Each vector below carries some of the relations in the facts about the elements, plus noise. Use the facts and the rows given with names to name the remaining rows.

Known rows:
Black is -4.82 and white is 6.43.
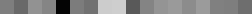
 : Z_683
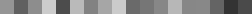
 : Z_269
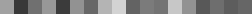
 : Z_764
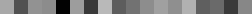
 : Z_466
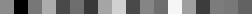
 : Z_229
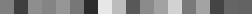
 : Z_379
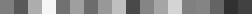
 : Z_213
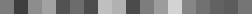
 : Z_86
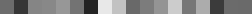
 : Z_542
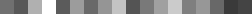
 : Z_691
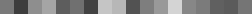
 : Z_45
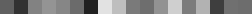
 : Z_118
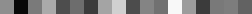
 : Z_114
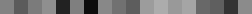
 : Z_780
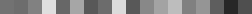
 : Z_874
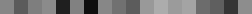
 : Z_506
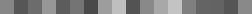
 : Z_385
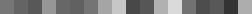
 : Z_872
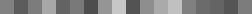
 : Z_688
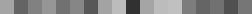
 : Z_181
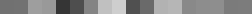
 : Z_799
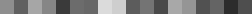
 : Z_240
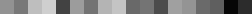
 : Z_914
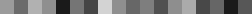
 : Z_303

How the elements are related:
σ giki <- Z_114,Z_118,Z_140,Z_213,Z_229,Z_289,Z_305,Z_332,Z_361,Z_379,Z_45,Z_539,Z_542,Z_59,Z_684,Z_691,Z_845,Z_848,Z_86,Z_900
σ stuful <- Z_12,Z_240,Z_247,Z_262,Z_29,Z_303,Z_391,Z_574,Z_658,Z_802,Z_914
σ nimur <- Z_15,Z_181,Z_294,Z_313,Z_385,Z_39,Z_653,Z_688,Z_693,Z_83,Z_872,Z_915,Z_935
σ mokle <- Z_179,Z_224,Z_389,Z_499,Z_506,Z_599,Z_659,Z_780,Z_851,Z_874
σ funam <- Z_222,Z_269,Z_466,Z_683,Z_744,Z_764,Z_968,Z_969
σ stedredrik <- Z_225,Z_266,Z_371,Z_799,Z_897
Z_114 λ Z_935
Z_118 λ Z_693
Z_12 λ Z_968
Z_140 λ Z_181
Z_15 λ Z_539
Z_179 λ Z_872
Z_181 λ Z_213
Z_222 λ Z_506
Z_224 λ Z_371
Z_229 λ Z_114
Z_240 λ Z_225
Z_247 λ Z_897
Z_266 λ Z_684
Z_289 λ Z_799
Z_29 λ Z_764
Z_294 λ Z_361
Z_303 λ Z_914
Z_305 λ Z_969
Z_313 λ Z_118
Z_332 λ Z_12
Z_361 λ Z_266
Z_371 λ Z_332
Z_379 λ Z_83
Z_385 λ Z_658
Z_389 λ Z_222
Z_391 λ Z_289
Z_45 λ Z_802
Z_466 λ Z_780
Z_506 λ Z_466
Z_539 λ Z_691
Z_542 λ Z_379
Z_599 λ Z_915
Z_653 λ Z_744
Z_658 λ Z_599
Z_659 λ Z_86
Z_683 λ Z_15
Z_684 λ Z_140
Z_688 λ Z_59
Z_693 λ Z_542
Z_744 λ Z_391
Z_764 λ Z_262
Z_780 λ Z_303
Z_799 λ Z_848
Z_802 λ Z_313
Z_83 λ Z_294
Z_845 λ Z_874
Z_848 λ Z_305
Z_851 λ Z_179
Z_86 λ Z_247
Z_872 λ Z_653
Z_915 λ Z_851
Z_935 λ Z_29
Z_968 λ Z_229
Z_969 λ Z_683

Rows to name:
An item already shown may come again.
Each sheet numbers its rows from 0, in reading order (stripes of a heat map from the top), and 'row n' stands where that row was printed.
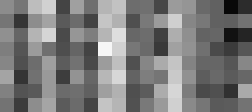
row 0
Z_914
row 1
Z_45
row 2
Z_262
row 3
Z_802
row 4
Z_385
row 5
Z_764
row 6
Z_915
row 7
Z_45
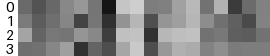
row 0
Z_693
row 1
Z_389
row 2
Z_294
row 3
Z_15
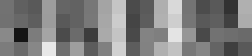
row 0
Z_872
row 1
Z_653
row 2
Z_332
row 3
Z_39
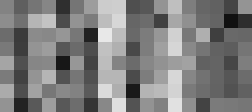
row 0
Z_744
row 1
Z_574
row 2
Z_542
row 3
Z_86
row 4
Z_222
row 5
Z_845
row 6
Z_361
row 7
Z_935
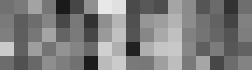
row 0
Z_391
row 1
Z_389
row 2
Z_688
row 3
Z_266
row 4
Z_313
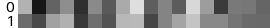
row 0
Z_968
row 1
Z_539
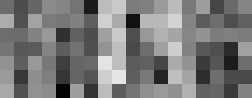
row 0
Z_313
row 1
Z_684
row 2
Z_15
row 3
Z_599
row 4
Z_658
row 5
Z_29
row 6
Z_466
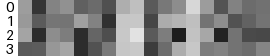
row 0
Z_371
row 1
Z_83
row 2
Z_12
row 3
Z_289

